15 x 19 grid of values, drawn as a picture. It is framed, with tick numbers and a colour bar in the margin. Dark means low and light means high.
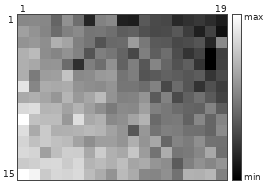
Stripes: none. Grain: fine. Slope: up to the bottom left. Ninth with the lowest average: top right. Ninth with the highest average: bottom left. Histogram: bell-shaped.
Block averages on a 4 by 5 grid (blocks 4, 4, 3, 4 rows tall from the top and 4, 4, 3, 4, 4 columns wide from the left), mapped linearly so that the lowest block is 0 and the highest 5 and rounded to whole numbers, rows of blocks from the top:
32110
43221
54322
54433
